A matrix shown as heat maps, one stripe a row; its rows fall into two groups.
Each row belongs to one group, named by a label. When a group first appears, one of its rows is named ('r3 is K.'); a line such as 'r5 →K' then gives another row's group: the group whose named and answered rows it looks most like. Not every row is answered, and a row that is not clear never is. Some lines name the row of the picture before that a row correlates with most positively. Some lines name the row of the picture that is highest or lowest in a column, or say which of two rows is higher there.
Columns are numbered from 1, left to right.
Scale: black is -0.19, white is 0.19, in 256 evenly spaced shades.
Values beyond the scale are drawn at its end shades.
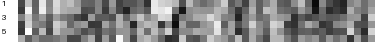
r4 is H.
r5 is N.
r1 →N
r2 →N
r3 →N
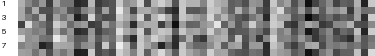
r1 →N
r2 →H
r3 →N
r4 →H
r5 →N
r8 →N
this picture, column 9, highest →4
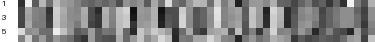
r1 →N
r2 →H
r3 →H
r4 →H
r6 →N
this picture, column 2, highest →1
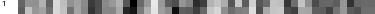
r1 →H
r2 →H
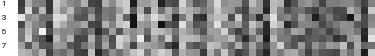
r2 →N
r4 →H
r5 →N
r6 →N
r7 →H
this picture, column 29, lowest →8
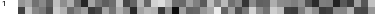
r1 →N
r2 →H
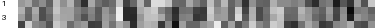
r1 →N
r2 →H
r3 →H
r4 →H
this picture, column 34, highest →4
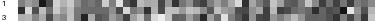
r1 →H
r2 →N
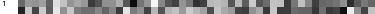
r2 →N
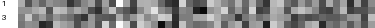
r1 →H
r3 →N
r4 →H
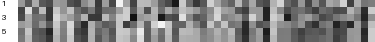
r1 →H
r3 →H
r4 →N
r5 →N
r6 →N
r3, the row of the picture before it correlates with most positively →4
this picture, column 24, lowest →4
